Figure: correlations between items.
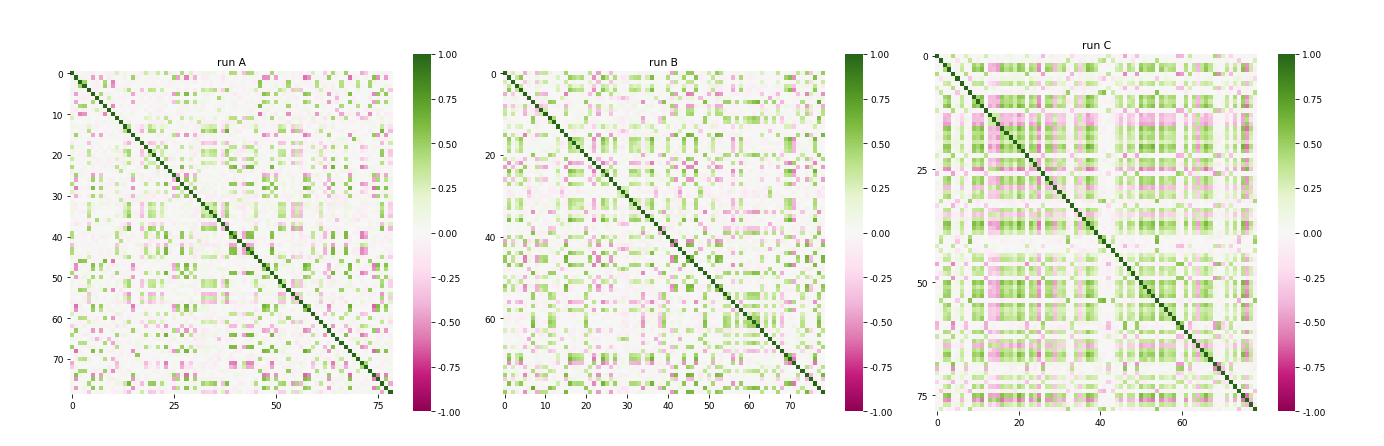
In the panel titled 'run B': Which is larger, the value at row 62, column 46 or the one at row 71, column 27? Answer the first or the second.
the first
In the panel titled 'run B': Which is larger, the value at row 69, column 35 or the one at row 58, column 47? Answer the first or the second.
the second
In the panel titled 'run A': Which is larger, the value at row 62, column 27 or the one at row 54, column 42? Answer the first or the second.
the second
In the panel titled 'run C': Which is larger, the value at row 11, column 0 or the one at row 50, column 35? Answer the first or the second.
the first
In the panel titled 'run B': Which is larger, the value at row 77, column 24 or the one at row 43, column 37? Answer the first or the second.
the second
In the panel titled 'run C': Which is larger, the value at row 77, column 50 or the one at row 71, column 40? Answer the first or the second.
the first
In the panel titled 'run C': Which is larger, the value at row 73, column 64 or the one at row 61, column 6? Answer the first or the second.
the second
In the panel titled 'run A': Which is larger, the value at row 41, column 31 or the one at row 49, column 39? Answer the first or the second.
the second
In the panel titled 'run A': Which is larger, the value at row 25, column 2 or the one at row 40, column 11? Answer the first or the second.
the second
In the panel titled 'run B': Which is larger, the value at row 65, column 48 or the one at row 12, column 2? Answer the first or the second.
the first
